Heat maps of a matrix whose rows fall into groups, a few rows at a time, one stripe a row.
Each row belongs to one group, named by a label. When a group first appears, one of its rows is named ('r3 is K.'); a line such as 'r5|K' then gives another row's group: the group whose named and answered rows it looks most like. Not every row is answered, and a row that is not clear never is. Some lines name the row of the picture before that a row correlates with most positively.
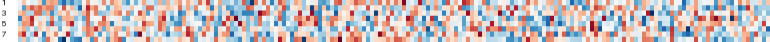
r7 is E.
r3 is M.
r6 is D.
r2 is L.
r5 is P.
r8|E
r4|P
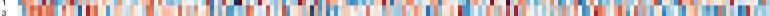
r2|L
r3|L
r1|P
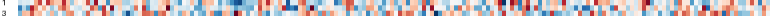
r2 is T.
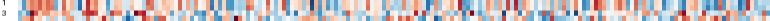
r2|L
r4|P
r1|L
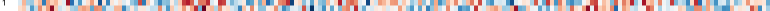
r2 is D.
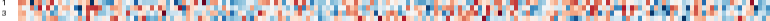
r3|M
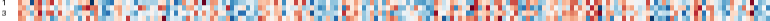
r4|M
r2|M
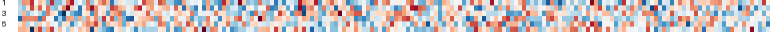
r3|E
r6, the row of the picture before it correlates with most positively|1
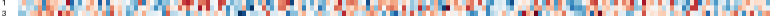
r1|E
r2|E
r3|T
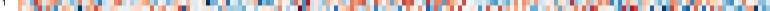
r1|E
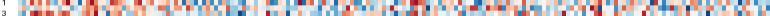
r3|T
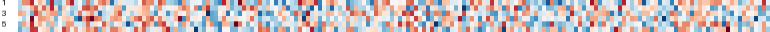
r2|D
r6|T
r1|P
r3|E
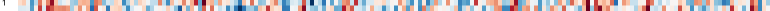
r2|T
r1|D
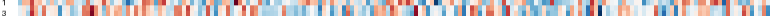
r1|P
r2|D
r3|D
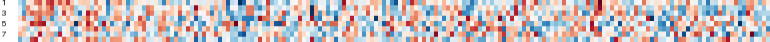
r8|T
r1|T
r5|P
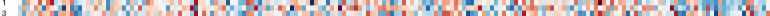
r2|E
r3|L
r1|L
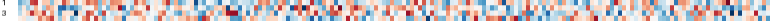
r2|E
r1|T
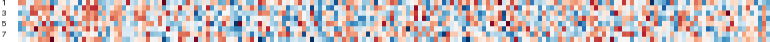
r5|P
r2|D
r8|D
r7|E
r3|T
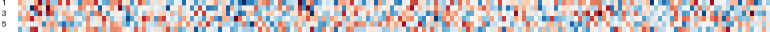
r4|P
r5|E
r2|E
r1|M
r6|T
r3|L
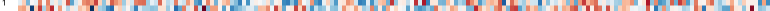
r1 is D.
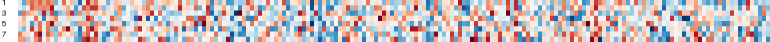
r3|P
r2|D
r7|M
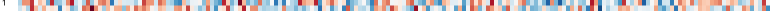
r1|P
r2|D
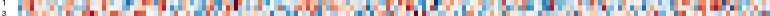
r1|P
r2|P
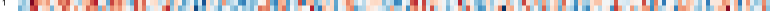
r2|T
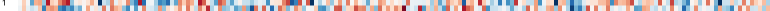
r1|E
